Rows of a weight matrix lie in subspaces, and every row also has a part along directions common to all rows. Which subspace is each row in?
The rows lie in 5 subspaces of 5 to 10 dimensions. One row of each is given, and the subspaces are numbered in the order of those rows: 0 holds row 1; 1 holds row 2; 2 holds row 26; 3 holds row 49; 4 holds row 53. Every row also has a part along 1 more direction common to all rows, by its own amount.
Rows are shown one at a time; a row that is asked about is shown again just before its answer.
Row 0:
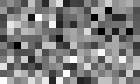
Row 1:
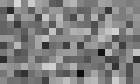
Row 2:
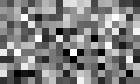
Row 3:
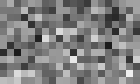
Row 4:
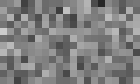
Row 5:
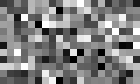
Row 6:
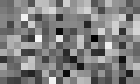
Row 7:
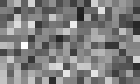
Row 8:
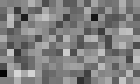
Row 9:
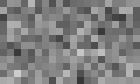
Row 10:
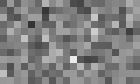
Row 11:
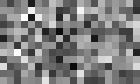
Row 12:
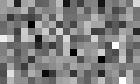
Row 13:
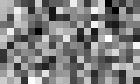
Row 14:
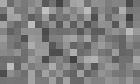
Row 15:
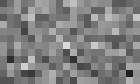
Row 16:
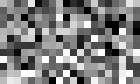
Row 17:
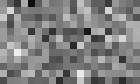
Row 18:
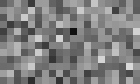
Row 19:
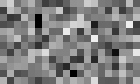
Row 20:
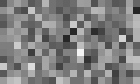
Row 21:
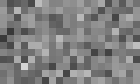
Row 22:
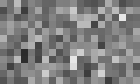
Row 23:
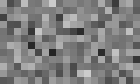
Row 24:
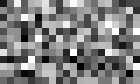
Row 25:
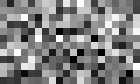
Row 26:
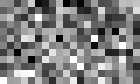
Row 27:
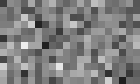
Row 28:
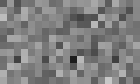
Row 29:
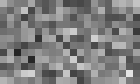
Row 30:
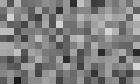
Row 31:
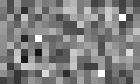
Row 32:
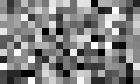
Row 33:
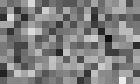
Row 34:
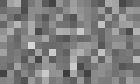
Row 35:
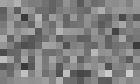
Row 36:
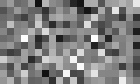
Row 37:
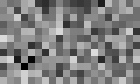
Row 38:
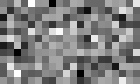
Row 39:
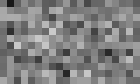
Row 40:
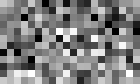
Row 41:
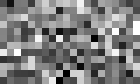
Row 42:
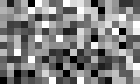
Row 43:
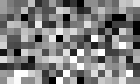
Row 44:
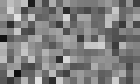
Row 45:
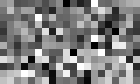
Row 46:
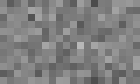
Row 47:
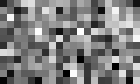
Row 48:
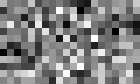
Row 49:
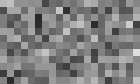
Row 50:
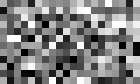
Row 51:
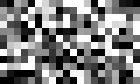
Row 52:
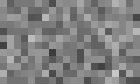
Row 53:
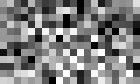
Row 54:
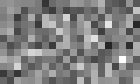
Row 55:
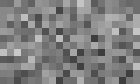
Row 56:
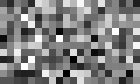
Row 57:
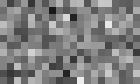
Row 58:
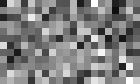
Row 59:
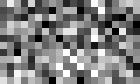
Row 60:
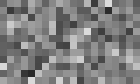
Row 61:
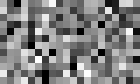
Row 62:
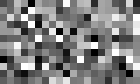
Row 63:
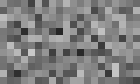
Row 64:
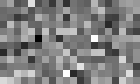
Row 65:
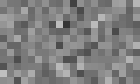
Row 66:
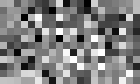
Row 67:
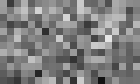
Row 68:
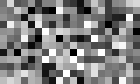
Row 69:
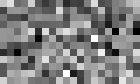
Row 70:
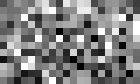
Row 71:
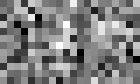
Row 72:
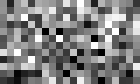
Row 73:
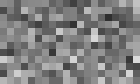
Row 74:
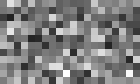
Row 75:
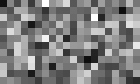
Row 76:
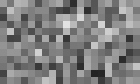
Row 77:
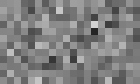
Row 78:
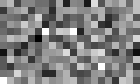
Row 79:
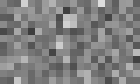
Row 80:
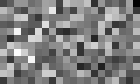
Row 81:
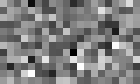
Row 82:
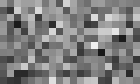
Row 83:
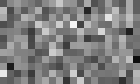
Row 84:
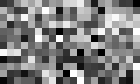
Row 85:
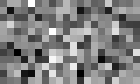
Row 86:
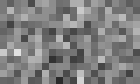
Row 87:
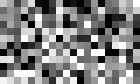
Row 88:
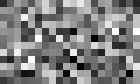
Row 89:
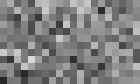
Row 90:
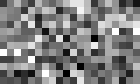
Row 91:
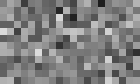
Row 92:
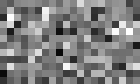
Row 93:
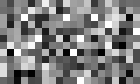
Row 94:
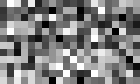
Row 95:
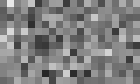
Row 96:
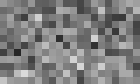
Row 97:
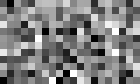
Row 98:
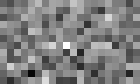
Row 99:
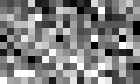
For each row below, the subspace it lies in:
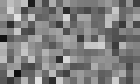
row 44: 3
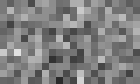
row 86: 0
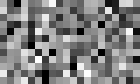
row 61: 4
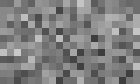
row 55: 4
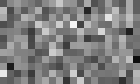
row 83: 1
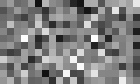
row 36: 1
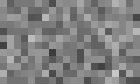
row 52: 0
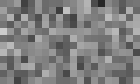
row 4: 4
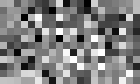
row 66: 3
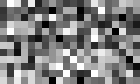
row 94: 2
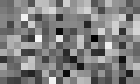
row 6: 3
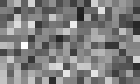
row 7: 2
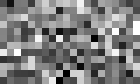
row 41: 3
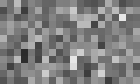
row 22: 4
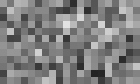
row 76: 4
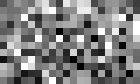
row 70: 3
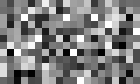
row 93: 1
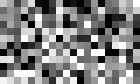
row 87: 2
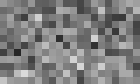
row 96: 2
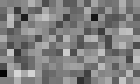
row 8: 1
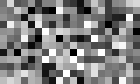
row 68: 1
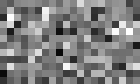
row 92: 1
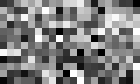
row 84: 1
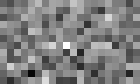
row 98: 0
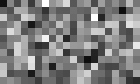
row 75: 1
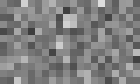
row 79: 4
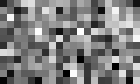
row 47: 1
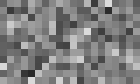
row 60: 0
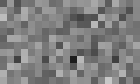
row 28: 4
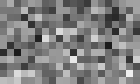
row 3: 1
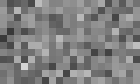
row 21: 2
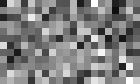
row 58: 0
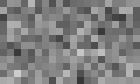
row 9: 0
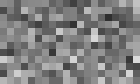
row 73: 1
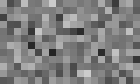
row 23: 4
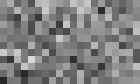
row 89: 2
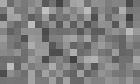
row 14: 1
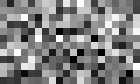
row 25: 4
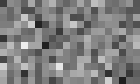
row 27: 2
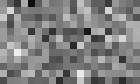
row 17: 0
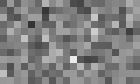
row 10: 1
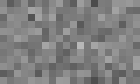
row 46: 0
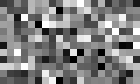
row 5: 3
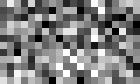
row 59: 2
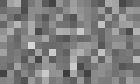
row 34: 4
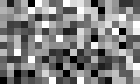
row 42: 2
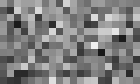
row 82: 0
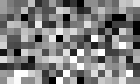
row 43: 3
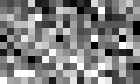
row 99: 2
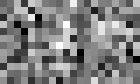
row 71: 0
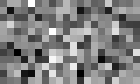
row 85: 0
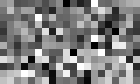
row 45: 0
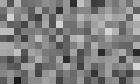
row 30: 4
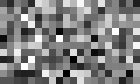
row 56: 2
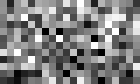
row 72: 0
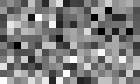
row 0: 0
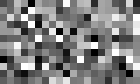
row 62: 0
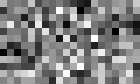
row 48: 4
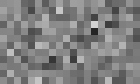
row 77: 1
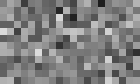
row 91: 4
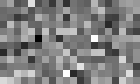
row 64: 3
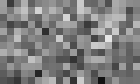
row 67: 0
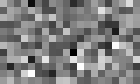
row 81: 0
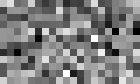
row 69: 3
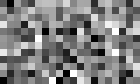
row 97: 3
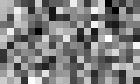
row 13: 1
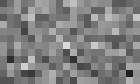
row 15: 0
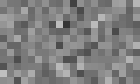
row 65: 4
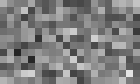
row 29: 0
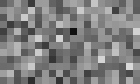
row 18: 0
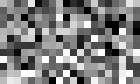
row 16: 3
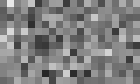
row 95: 2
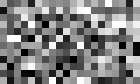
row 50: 3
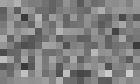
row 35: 2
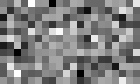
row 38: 0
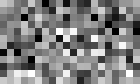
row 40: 1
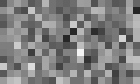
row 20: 0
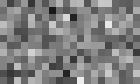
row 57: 3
